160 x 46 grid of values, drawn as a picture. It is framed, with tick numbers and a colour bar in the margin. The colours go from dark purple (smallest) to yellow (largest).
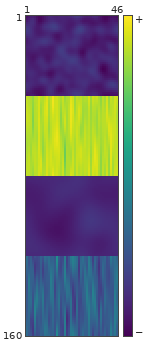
The table splits into 4 rows of 1 panel. Panel 1,1: very low, blotchy, faint in contrast. Panel 2,1: very high, streaked downward, faint in contrast. Panel 3,1: very low, smooth, faint in contrast. Panel 4,1: low, streaked downward.
